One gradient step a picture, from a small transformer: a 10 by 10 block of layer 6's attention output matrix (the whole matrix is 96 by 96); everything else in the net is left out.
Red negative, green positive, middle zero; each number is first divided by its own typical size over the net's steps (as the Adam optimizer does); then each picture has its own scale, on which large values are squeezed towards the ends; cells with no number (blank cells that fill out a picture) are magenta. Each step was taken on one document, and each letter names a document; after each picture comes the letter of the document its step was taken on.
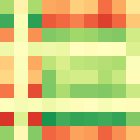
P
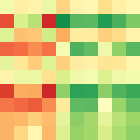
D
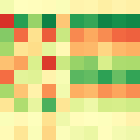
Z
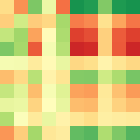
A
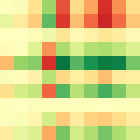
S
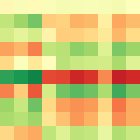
P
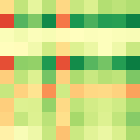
Z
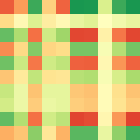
A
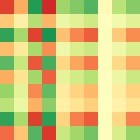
A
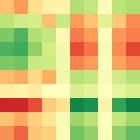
D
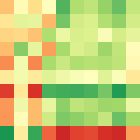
P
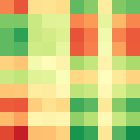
D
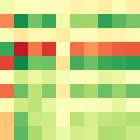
Z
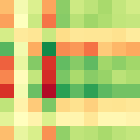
S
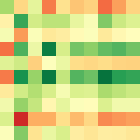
Z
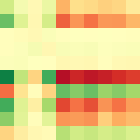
P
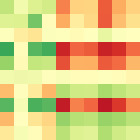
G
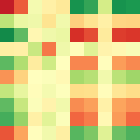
A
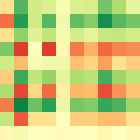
Z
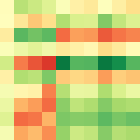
G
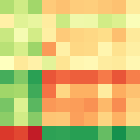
P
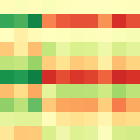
P
